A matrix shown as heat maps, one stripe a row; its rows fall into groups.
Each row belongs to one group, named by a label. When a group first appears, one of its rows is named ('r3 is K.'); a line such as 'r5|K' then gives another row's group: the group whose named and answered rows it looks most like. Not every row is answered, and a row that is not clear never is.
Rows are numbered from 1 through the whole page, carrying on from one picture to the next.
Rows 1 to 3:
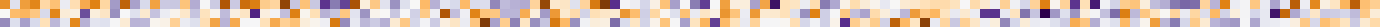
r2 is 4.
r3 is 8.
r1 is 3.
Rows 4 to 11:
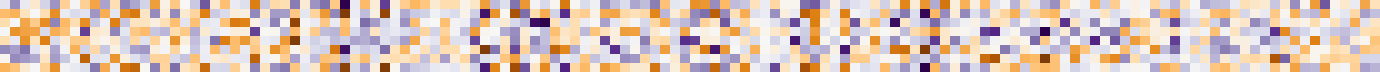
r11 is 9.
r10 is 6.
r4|8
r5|9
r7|4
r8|3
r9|8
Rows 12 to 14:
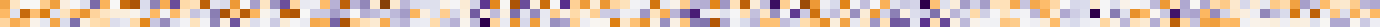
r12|9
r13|3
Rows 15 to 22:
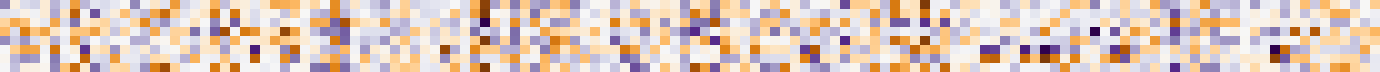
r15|8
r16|8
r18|3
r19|8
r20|4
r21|6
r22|8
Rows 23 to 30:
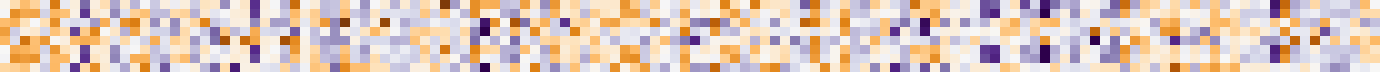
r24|4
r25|9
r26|9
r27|3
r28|4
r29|4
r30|9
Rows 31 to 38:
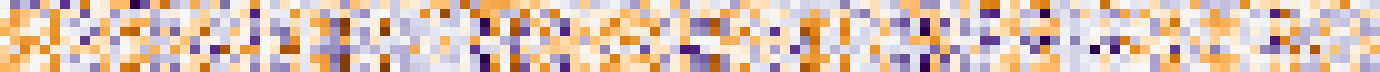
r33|9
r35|4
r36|3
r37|9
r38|9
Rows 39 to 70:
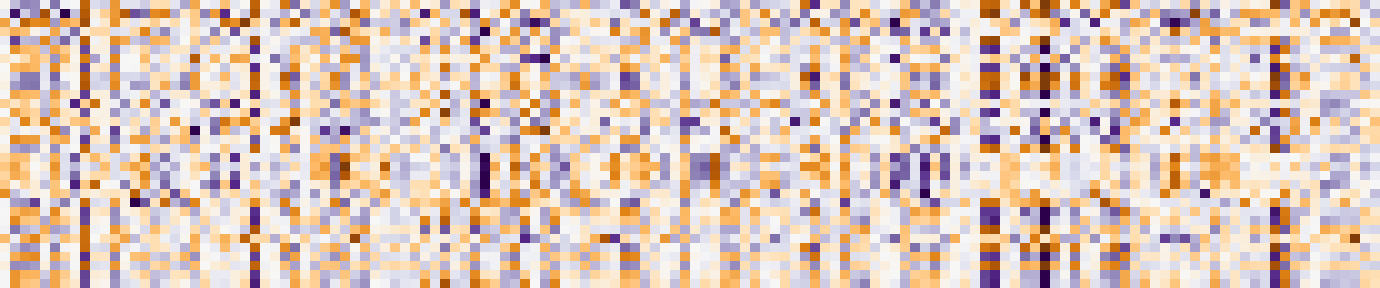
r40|6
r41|3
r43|6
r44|4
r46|4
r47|6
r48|6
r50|9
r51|4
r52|3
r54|4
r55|6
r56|9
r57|9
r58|9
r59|9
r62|4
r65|3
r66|6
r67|4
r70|4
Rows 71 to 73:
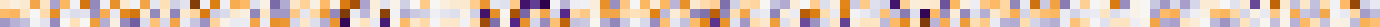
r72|9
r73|8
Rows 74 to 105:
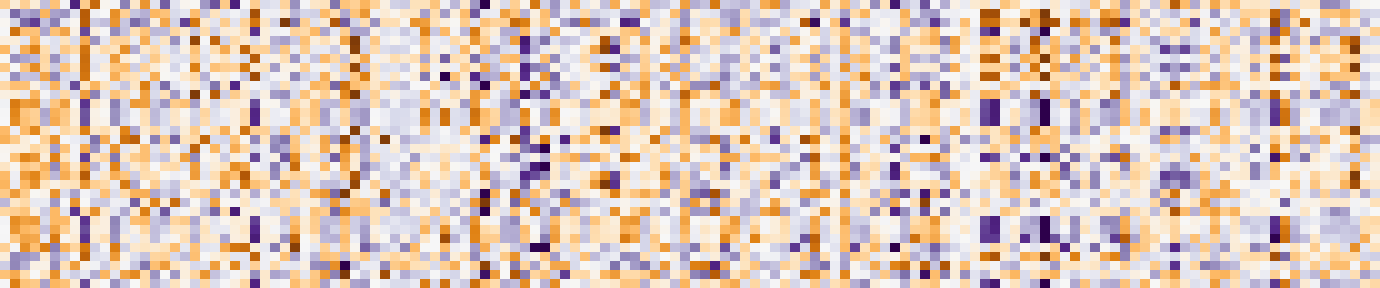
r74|9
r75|6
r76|6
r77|4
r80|6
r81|3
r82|6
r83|9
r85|4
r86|4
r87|4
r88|3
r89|9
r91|4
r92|3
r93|3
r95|9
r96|8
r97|9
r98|4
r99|4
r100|4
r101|3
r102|6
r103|8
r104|9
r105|4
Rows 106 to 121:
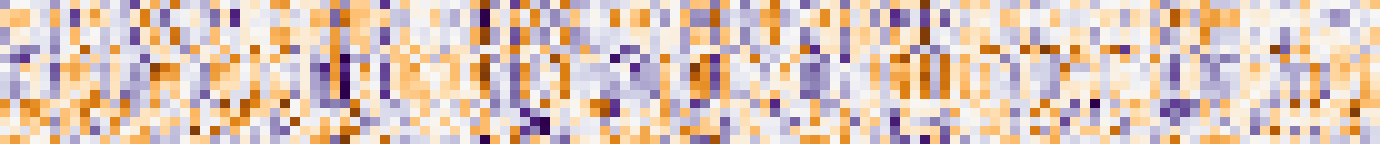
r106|8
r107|9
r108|9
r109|8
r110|8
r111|6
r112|8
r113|8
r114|8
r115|8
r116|8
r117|3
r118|3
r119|3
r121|9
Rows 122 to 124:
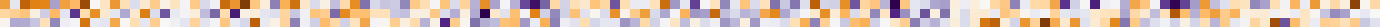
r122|3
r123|9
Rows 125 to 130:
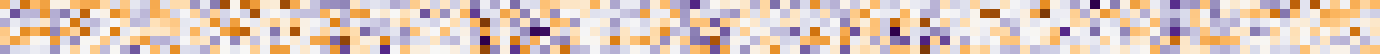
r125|3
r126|6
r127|8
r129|9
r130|8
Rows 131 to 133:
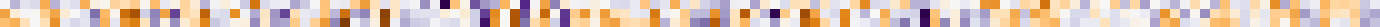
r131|6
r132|9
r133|9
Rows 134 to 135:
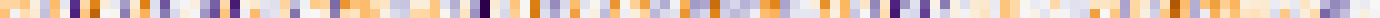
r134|9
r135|9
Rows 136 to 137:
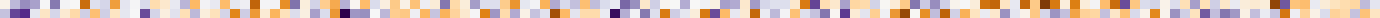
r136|6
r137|8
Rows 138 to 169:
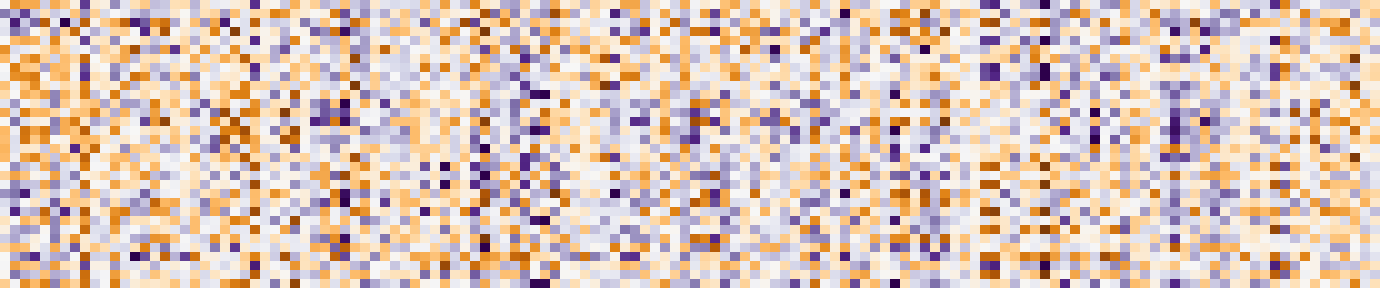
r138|4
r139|8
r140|6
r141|8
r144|3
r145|4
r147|3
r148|3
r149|8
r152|3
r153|3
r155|3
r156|6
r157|9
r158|6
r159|8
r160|8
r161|6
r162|3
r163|6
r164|8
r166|6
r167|4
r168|6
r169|3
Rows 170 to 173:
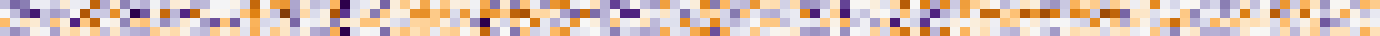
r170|8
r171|6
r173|8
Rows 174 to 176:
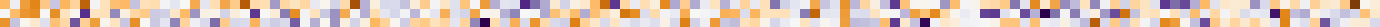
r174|3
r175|4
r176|9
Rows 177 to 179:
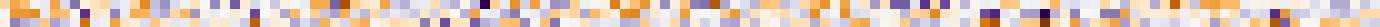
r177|9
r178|4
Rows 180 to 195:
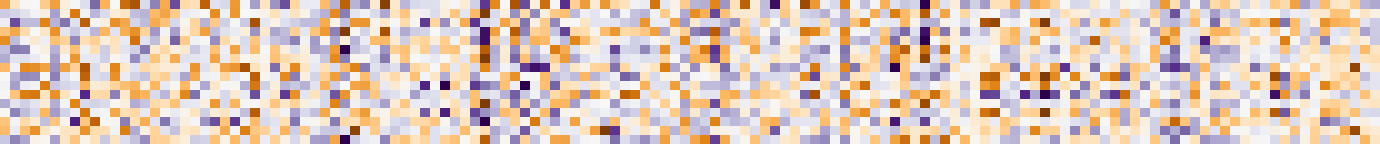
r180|9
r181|8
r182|6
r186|8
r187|3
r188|6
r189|6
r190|4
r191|8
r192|6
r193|9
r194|3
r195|8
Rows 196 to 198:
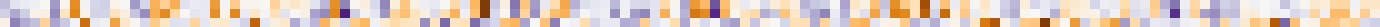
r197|8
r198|6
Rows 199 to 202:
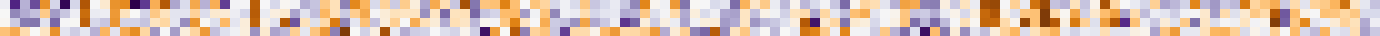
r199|6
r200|6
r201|6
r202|9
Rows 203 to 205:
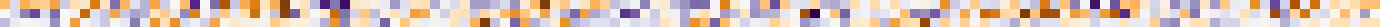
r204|6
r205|8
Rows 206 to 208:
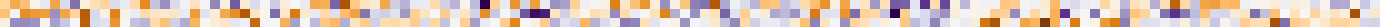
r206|9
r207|3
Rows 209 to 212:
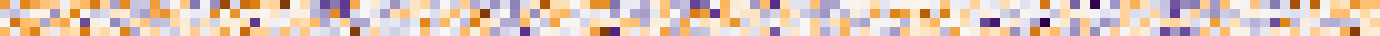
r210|8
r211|4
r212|3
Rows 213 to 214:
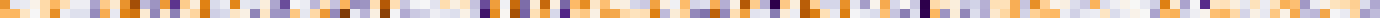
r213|9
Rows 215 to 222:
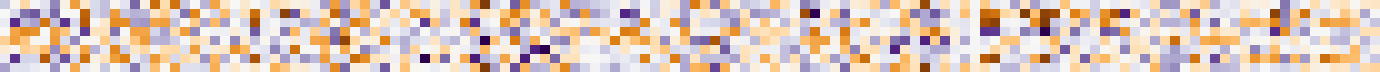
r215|8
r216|6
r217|6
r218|4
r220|3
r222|8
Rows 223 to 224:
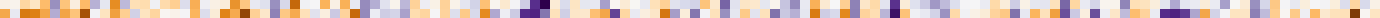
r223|3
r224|3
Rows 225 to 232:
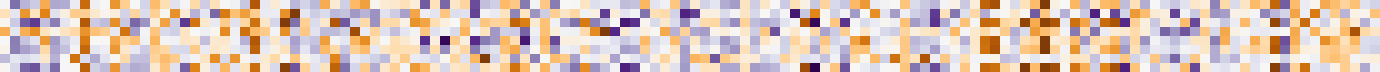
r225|6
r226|3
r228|3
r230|6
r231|8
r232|6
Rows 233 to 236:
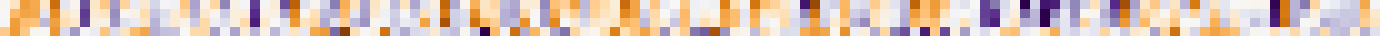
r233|4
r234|4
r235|4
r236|9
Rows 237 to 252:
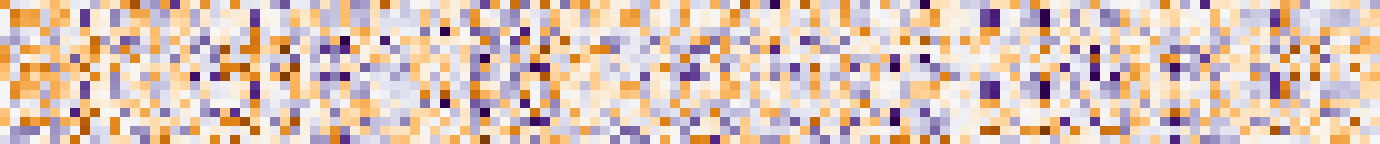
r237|9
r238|4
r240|6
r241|8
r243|9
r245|3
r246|4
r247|4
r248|6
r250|3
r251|6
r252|8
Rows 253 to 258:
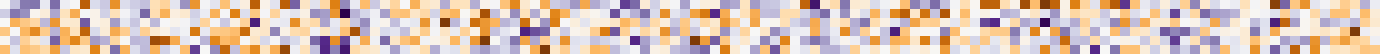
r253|6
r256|3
